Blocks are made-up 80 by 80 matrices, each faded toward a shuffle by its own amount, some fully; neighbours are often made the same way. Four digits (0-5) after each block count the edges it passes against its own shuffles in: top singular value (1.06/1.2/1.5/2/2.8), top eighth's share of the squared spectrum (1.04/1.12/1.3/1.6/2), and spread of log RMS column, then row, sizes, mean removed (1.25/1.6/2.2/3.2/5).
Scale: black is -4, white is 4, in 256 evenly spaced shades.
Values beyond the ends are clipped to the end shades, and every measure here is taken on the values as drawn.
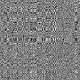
5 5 3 3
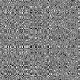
5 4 3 3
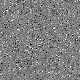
2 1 0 0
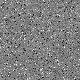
2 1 0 0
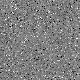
2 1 0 0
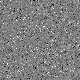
0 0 0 0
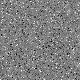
0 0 0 0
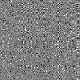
4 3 2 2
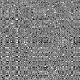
5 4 3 3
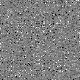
4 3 1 1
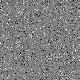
2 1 0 0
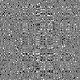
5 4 3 3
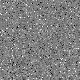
3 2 0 0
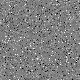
2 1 0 0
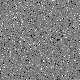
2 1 0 0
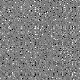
4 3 1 1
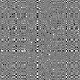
5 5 3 3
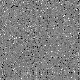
3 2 1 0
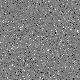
0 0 0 0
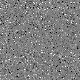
3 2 1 1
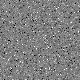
0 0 0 0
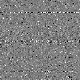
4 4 1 2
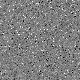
0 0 0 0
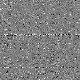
3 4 1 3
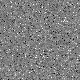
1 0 0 0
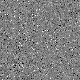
3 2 1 1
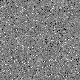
2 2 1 0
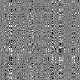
5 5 4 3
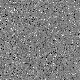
2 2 1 0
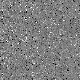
3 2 1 0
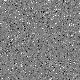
1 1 0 0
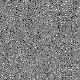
3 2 1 1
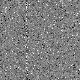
2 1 2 0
